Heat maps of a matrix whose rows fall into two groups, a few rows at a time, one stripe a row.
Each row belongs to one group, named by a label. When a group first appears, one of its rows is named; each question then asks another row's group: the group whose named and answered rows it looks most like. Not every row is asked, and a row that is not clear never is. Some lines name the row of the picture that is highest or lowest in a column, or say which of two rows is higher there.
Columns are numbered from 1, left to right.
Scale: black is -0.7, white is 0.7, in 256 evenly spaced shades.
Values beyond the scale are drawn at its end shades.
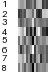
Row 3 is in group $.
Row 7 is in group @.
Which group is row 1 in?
@
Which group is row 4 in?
@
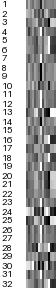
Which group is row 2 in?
@
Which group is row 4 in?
$
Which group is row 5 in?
@
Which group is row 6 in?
@
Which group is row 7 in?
$
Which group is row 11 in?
$
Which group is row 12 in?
$
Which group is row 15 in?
$
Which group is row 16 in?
@
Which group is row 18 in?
@
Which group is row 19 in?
$
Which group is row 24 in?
@
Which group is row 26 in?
$
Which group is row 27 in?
$
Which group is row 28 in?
@
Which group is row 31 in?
$
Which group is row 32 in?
@
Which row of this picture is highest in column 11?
24
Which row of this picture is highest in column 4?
30
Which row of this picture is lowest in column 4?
28
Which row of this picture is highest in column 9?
25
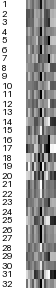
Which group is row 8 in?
@
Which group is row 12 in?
@
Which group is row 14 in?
@
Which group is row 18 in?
@
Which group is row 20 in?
@
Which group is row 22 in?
$
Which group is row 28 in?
$
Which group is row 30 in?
$
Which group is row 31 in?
@
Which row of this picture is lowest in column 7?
18
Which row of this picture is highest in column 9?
19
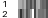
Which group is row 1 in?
@
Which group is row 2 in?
$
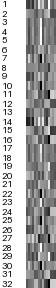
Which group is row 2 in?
@
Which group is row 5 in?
$
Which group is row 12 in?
@
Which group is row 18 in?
$
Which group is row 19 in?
@
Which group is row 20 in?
@
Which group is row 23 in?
$
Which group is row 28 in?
$
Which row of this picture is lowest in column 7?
27
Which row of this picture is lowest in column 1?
14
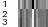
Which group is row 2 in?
$
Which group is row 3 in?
$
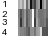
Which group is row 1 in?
@
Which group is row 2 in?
$
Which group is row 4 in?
@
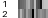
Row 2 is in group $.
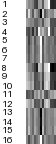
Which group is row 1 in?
@
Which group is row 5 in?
$
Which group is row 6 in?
$
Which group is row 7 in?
$
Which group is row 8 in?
@
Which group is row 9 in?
@
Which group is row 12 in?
@
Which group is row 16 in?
$
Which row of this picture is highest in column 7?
4
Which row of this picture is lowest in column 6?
8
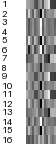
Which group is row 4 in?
$
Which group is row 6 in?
$
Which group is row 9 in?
@
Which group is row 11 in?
@
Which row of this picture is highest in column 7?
16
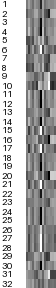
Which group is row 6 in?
$
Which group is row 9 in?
@
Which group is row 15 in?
$
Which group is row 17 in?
$
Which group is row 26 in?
$
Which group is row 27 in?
$
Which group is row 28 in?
$
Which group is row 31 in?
@
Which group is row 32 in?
@
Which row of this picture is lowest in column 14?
10
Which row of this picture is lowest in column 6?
10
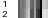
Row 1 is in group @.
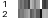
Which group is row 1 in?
@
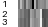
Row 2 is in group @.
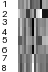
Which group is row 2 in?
@
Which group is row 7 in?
$
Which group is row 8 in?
$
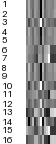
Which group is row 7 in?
@
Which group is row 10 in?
$
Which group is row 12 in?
$
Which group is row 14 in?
$
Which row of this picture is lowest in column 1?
13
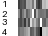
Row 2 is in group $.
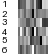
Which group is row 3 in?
@
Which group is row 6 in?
$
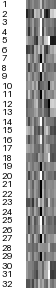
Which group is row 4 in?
$
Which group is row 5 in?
@
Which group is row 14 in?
$
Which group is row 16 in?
$
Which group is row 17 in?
@
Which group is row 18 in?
@
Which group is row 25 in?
$
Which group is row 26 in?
$
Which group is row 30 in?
@
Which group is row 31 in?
@
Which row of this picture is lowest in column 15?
5
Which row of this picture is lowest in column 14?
5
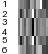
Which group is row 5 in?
$
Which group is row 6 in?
@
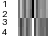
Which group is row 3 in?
$
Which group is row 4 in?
$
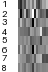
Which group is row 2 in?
$
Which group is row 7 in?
@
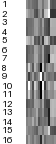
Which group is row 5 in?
@
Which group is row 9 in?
$
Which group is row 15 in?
@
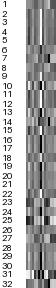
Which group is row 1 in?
@
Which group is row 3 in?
$
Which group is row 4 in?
$
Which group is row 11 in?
$
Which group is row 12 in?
$
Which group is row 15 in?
$
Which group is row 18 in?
$
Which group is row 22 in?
$
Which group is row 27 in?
@
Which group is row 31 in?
@
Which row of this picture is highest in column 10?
31
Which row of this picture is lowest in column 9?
31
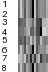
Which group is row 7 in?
@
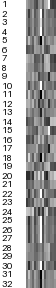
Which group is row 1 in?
@
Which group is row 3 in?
$
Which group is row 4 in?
$
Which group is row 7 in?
@
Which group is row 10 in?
$
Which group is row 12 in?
@
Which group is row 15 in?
@
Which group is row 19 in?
@
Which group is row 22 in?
$
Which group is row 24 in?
@
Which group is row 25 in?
$
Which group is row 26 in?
$
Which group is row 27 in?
$
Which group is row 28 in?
@
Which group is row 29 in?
@
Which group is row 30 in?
$
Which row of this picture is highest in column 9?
20
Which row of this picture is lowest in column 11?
20
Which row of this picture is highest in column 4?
24
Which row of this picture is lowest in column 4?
20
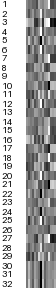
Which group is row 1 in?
@
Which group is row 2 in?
$
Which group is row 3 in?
@
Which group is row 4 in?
$
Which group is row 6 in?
$
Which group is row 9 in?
@
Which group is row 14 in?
@
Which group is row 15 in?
@
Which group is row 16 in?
@
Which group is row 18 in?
@
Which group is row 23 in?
@
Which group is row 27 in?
@
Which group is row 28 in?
$
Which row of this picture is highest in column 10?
3
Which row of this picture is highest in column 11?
3
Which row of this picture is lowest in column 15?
3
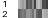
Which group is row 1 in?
@
